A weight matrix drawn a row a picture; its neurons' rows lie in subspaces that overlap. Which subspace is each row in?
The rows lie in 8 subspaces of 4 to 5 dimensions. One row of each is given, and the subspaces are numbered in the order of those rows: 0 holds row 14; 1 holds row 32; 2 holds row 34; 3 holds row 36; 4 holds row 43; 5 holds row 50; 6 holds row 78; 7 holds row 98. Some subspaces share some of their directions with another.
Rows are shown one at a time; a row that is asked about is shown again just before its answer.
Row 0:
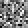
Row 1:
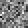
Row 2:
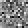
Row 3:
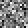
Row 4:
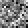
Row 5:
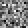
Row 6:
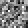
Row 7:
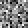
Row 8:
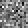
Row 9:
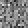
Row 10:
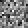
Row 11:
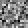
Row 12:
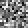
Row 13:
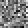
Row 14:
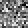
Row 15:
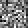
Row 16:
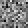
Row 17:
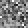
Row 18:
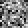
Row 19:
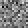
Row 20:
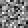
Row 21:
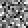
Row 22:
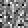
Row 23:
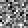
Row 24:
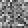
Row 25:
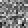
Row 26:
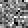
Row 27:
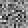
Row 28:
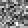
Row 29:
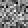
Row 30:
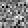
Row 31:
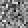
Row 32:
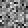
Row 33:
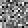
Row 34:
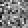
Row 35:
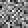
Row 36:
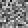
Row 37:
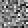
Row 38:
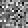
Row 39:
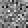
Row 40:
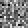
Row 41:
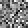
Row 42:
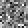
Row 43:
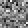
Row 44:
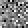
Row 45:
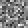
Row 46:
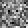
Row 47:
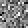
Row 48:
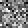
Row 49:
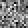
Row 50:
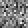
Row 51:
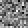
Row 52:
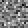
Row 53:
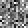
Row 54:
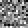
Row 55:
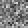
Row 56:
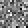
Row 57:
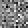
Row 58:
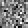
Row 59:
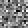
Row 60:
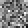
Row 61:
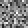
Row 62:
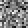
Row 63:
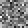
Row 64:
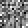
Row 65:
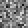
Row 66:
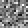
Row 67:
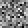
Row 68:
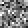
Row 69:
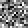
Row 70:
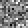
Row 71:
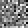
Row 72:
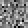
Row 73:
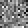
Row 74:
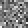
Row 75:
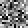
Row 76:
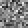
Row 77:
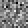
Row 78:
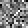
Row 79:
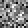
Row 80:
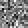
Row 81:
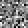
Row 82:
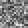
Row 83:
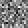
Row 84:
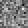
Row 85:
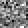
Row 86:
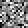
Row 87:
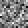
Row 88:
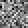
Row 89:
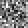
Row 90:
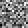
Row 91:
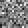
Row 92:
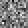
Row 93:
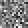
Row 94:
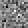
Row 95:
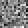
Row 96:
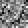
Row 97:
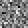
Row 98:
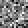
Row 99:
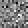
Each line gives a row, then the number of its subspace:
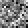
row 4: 7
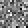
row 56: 2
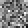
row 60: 2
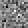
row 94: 2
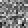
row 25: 5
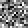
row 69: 6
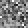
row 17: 4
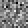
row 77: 6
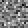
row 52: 0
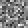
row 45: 7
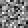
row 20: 7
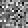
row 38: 3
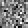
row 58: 5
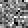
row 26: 6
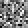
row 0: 1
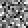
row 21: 7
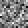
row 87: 7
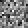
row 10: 5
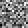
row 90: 0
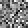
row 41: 6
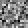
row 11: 2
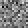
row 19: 1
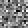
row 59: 4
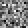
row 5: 7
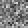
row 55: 6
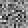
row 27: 4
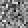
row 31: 2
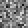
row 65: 5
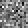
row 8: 3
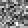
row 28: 6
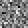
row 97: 6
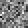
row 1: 7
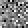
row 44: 0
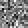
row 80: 6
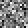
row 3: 2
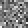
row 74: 5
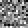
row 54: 3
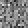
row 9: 1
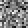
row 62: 2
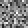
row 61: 6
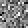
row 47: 7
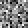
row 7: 5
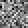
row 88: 1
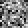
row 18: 2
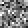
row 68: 2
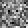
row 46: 7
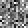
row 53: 1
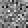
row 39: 2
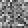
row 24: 3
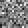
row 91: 0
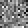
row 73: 0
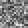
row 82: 6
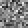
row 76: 4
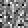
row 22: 1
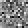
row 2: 5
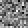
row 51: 3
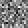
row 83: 6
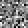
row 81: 5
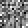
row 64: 7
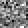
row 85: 4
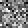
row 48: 0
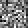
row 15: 4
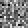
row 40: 1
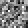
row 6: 7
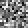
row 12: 4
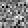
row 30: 5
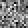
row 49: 1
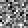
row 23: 0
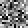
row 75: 4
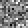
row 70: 7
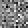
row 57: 1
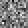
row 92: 0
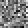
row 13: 0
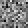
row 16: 3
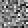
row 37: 0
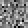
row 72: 5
